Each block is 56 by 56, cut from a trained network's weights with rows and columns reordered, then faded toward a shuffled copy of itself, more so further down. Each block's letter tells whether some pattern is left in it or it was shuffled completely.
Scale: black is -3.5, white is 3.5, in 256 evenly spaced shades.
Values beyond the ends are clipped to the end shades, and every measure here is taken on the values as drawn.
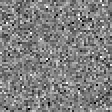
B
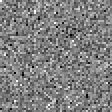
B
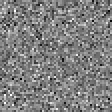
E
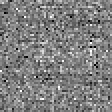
E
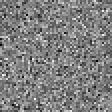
B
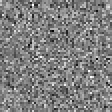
E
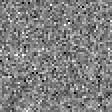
B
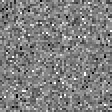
B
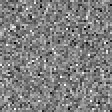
B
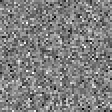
B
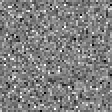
B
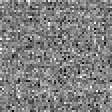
E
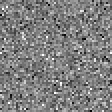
B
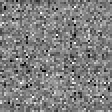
E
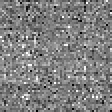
E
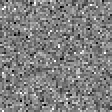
B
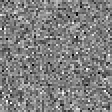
E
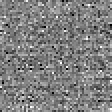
E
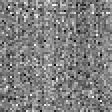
E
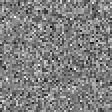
E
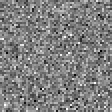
B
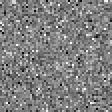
B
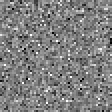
B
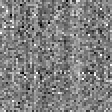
E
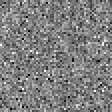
B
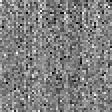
E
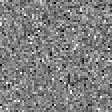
B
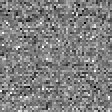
E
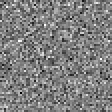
B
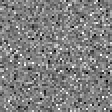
B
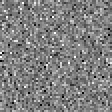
B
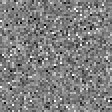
B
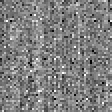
E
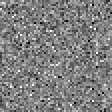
B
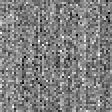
E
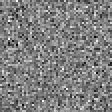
E
